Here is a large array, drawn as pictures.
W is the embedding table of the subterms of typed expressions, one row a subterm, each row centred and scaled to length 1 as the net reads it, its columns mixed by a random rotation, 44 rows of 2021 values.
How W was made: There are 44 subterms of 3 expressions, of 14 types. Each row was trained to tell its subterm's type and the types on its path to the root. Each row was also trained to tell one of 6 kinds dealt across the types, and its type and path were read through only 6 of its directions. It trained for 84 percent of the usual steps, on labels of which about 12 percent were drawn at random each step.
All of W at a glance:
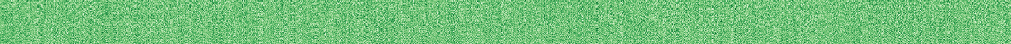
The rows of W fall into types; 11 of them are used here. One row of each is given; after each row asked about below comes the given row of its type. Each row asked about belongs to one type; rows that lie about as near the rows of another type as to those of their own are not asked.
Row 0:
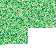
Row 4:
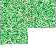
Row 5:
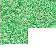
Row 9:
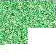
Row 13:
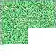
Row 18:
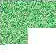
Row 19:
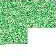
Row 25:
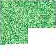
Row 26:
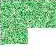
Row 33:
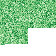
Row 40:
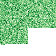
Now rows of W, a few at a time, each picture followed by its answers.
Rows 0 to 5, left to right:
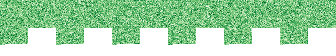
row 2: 19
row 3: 9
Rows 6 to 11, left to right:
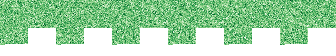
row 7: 5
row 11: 19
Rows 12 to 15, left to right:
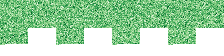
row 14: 26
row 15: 18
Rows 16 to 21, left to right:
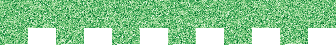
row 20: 9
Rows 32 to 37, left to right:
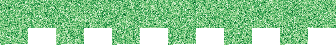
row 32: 26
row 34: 9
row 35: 25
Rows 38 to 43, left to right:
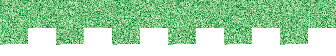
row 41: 33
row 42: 19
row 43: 25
